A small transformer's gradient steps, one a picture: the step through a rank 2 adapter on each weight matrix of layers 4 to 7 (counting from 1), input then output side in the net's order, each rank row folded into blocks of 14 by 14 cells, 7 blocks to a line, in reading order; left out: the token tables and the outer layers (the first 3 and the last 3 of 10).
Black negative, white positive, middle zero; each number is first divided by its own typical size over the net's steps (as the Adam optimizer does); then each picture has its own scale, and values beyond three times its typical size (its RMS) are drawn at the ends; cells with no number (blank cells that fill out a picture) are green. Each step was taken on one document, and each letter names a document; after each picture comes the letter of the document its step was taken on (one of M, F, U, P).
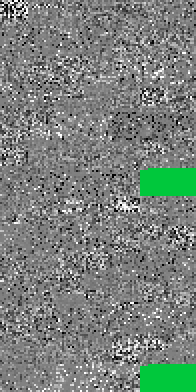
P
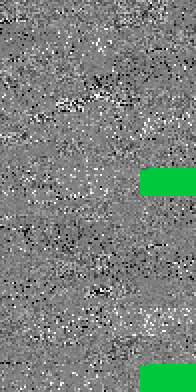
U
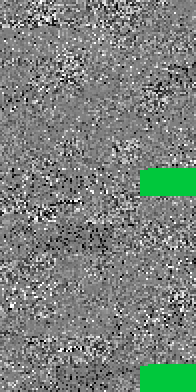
U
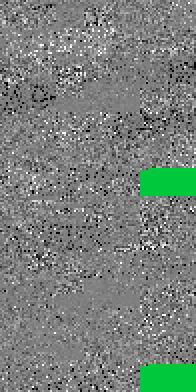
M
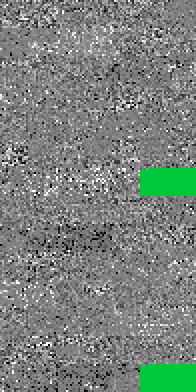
U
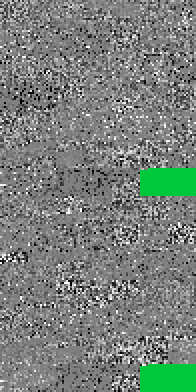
P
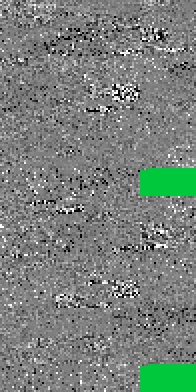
M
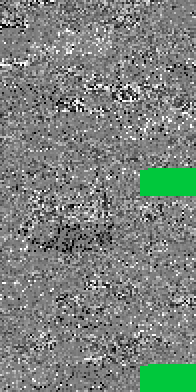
U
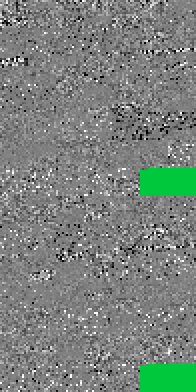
U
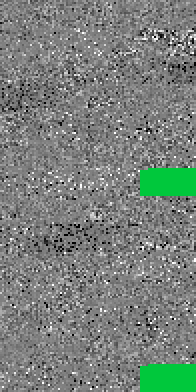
M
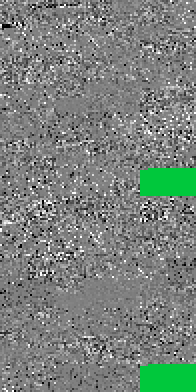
M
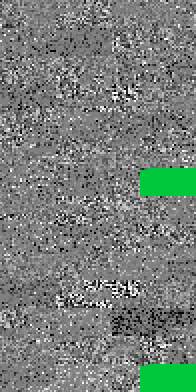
P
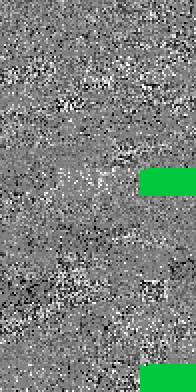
P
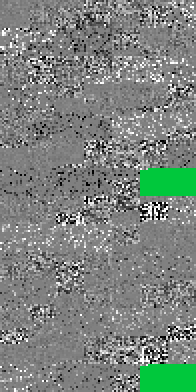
P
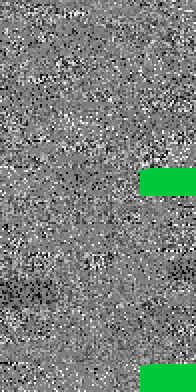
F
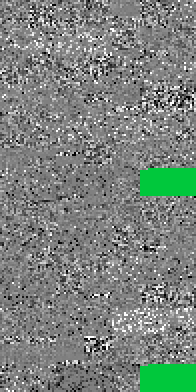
F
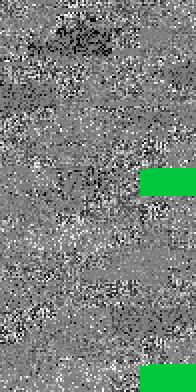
P
